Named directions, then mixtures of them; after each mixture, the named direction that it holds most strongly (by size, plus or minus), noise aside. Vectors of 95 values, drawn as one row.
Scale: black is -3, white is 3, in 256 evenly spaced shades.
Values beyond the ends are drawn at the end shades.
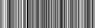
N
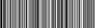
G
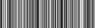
N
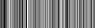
N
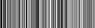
G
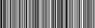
G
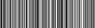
G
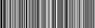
G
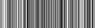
N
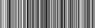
N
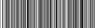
G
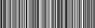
G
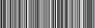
G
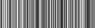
N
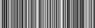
N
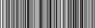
G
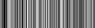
N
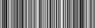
N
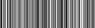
G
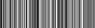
G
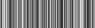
N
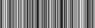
N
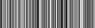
G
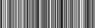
N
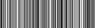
G
